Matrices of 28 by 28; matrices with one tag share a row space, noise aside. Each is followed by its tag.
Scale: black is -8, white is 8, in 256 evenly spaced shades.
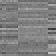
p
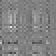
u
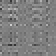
u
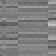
p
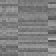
p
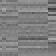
p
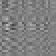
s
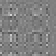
u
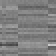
p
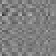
s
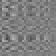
s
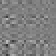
s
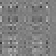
u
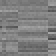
p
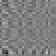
s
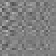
s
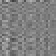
s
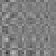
s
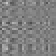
s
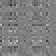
u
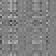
u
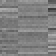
p
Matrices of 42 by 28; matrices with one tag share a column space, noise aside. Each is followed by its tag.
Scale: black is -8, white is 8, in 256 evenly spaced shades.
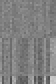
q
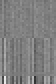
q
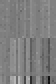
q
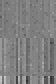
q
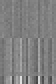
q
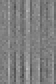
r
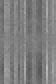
r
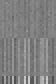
q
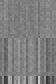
q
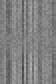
r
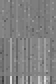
q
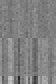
q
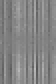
r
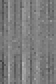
r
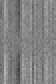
r
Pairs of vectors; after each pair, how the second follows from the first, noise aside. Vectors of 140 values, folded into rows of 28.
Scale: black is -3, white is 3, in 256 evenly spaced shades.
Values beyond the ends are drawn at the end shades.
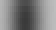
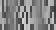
sign-scrambled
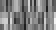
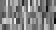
sign-scrambled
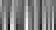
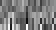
sign-scrambled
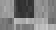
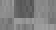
shrunk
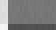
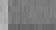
shrunk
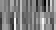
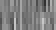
shrunk
